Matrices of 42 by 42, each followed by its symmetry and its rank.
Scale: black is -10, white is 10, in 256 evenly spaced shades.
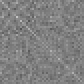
symmetric, rank five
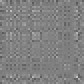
symmetric, rank three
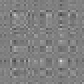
symmetric, rank three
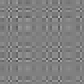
symmetric, rank one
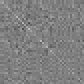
symmetric, rank five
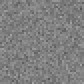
neither, full rank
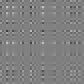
symmetric, rank one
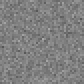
neither, full rank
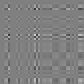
symmetric, rank one
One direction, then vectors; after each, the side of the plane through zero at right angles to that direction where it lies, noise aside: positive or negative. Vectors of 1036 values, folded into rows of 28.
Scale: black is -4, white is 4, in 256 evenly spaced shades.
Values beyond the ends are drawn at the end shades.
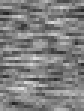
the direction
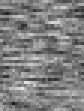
positive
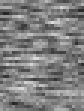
positive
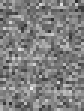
positive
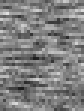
negative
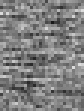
negative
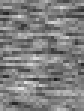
positive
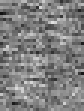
positive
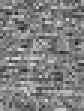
positive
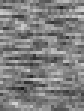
negative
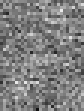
positive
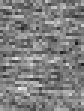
positive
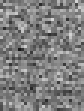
negative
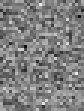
positive
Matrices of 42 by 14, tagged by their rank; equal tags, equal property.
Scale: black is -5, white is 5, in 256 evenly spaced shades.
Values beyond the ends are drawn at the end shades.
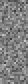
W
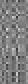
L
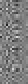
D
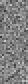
W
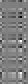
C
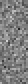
W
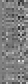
D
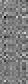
D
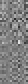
D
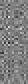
D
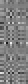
L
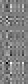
L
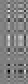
C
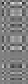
C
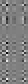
C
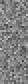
W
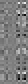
L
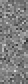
W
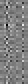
L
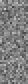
W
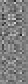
D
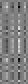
C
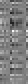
L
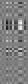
C
